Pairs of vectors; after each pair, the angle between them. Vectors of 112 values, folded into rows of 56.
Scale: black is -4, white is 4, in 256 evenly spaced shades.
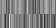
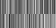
nearly opposite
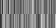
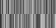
nearly parallel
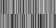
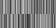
partly opposed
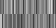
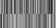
nearly opposite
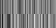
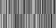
partly opposed
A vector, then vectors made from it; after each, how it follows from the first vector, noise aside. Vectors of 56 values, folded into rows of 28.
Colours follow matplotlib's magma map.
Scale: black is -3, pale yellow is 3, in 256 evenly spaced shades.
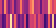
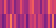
shrunk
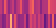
shrunk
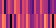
negated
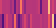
partly zeroed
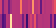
partly zeroed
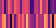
negated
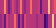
partly zeroed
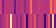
partly zeroed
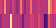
partly zeroed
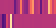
partly zeroed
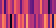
negated
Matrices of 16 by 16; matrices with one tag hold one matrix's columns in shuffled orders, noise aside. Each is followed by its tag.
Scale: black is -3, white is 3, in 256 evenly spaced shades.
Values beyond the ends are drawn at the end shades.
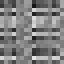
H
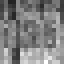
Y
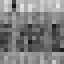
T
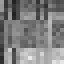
Y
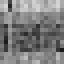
T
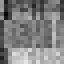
Y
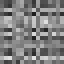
H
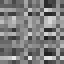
H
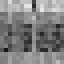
T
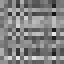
H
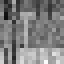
Y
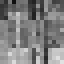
Y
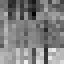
Y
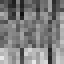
Y
